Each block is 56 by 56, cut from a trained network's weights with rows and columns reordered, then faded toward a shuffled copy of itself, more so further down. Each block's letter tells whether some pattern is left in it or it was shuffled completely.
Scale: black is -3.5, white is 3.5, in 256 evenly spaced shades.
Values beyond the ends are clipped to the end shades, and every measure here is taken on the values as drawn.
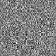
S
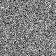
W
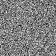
W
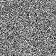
W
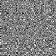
S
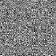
S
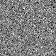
W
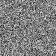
W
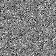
W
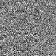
S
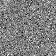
W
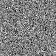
W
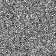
W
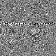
S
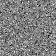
W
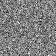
W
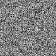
S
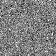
W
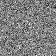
W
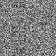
S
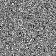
W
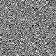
S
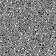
W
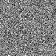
S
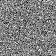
W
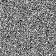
W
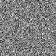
S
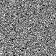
W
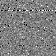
S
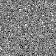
S
